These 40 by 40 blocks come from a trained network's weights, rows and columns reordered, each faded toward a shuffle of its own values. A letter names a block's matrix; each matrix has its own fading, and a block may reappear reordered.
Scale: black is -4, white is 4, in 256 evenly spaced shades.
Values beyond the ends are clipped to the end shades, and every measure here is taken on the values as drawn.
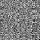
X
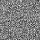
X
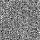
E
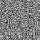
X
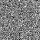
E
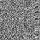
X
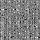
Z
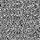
X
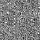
E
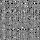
Z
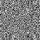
X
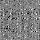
Z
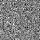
E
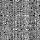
Z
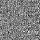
E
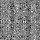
Z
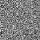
X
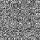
X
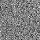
E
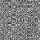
X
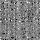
Z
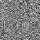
X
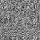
X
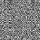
X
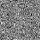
E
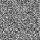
X
